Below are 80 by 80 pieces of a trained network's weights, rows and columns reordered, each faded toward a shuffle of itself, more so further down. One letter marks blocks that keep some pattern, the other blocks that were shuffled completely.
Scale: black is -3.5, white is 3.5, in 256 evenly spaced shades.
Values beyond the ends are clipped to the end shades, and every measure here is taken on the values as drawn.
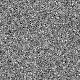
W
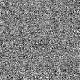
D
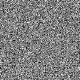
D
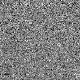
D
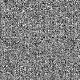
D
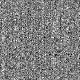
D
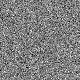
W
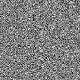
D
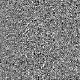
D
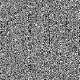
D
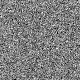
W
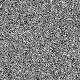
W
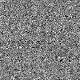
D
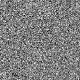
D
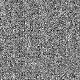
D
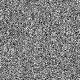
D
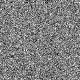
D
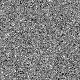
W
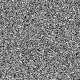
W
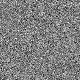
W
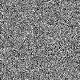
D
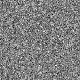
D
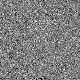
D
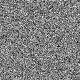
W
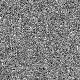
W
